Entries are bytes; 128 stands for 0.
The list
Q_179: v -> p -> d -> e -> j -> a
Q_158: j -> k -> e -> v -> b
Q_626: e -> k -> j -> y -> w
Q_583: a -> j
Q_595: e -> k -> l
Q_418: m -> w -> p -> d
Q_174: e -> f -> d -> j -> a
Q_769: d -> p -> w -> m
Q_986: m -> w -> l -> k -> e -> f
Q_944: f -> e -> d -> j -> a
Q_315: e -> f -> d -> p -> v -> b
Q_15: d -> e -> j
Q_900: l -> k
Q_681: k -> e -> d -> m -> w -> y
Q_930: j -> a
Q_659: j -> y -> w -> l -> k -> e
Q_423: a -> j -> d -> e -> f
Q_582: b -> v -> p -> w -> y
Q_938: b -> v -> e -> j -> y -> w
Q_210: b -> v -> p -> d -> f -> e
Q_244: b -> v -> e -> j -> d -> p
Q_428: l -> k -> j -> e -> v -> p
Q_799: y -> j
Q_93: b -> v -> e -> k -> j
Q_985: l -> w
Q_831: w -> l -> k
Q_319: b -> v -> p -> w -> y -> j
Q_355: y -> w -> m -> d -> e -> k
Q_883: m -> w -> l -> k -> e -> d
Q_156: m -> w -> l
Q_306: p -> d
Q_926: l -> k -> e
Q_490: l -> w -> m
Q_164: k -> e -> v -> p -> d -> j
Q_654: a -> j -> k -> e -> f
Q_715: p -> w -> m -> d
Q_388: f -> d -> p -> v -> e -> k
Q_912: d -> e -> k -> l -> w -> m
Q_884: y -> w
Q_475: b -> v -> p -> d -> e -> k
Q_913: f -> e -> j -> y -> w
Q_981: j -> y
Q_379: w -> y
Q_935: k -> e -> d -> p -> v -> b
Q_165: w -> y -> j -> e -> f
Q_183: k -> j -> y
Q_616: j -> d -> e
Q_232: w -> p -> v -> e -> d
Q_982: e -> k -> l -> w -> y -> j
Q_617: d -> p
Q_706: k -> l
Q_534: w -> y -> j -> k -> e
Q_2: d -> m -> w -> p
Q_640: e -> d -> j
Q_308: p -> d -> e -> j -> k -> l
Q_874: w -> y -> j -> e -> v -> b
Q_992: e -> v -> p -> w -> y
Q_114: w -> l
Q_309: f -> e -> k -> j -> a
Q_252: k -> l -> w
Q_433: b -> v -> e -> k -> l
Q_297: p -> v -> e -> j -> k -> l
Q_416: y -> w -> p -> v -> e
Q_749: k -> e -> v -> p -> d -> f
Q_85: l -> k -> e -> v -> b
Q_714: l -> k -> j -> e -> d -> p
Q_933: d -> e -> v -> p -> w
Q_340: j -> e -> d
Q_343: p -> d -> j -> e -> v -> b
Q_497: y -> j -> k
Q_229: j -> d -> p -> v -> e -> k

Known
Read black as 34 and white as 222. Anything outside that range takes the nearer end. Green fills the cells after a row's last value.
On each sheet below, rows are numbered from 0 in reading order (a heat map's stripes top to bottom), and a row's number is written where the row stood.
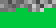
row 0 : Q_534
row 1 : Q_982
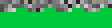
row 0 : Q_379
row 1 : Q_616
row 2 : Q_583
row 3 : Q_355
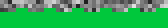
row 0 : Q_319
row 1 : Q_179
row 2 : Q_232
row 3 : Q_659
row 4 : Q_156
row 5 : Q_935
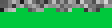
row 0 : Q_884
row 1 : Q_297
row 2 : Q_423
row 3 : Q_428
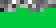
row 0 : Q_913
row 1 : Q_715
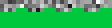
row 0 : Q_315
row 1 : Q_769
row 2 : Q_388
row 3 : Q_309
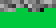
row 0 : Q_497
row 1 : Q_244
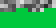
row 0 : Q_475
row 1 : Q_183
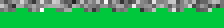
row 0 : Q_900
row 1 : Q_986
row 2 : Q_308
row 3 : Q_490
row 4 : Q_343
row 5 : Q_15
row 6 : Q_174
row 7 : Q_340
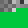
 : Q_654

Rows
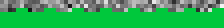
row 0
Q_210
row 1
Q_938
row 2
Q_640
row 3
Q_714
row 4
Q_418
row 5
Q_944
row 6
Q_165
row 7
Q_252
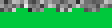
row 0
Q_749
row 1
Q_985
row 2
Q_626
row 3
Q_433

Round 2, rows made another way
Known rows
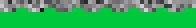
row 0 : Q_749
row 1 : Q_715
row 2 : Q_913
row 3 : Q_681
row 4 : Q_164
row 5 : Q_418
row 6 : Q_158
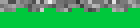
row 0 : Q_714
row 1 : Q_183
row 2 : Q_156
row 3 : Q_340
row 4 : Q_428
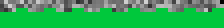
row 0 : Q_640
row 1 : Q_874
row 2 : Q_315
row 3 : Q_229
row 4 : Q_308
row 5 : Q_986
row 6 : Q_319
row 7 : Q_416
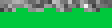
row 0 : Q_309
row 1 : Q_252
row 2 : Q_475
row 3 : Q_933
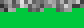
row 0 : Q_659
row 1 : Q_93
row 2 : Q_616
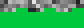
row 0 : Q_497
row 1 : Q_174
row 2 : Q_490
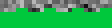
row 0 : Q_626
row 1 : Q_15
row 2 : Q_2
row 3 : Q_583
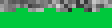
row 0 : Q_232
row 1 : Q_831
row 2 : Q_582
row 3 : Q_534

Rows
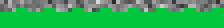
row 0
Q_799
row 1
Q_114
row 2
Q_617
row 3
Q_343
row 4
Q_883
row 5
Q_388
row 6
Q_297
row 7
Q_985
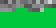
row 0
Q_884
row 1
Q_981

